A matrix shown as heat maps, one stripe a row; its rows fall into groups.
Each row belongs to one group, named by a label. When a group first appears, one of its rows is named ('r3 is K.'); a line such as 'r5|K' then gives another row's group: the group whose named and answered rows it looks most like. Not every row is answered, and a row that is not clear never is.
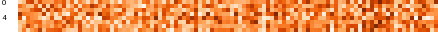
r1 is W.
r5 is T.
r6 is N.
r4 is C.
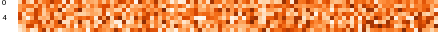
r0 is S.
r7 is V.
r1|N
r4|W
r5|T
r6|N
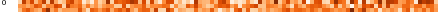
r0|V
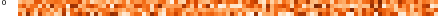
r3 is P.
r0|T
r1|W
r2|N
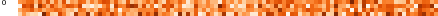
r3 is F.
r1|V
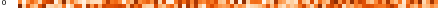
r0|C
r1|P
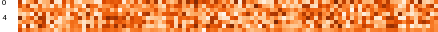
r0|C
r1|P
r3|W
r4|P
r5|V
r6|P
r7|P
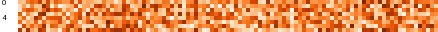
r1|F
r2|S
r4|T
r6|V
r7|P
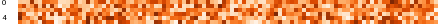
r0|F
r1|V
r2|T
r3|W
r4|P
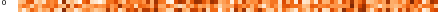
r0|C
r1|S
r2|C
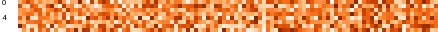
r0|N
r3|N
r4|P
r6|W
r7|F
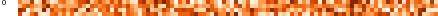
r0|F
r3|C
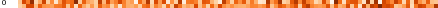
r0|F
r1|N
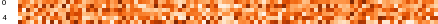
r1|W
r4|S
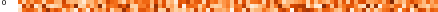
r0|C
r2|S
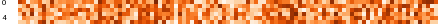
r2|F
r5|V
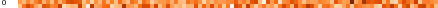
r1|S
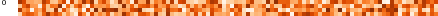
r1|S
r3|S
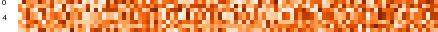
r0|V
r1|C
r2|P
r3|S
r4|S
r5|C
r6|N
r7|V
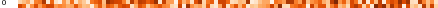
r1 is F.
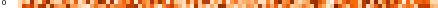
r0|F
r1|V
